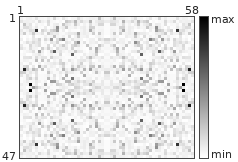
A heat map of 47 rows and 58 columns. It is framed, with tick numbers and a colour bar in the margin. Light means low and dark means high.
Its left and right halves mirror each other, and so do its top and bottom. Overall the values sit about 10% of the way up the scale. No regular stripes run through it. The grain is fine, like static.
